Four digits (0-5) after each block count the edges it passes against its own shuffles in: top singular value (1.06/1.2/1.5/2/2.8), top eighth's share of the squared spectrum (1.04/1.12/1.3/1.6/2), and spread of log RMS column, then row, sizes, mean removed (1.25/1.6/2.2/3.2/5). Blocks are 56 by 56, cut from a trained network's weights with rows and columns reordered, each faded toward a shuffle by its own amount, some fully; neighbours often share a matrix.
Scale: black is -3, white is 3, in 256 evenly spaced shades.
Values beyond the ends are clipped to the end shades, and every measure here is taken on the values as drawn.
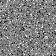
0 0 0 0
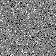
1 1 0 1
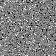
1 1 0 0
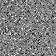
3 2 0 1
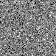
1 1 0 0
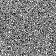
0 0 0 0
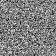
1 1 0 0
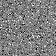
0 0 0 0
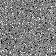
0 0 0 0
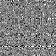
3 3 0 2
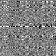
4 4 0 3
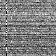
4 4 2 2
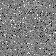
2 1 0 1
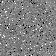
1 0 0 0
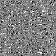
3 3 1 2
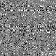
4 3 0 2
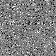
2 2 0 1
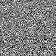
3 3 0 2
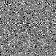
3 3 0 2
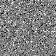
2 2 0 1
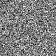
2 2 0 0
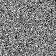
0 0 0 0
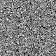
1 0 0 0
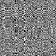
4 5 2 3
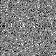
2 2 0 1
